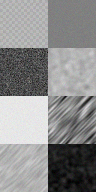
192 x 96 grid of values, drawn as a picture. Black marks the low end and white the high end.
The table splits into 4 rows of 2 panels. Panel 1,1: high, checkered, faint in contrast. Panel 1,2: middling, flat. Panel 2,1: low, fine-grained. Panel 2,2: high, blotchy, faint in contrast. Panel 3,1: very high, flat. Panel 3,2: middling, slanting up to the right, strong in contrast. Panel 4,1: high, slanting up to the right, faint in contrast. Panel 4,2: very low, blotchy, faint in contrast.
